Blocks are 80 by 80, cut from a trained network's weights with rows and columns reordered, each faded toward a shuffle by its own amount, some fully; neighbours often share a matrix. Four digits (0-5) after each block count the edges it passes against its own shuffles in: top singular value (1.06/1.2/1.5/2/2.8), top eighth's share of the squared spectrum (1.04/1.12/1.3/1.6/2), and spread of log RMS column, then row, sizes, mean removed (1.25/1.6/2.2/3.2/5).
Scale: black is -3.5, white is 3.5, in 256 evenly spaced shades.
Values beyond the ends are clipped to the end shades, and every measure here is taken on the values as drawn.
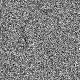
0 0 0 0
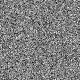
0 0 0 0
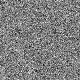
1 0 0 0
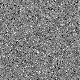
0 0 0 0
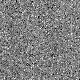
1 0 0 0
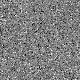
0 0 0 0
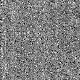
2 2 0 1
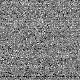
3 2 1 1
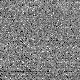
2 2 1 0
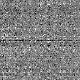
3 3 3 2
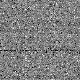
2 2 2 1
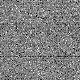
2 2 1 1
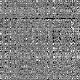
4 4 3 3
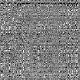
3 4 3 2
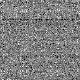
3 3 2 1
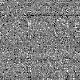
3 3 2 1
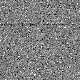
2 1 0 1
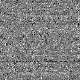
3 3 2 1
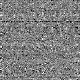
3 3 2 1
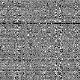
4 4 3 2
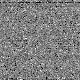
2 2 0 1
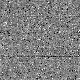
1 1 0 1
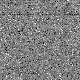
1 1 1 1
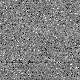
1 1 0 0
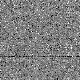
2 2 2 1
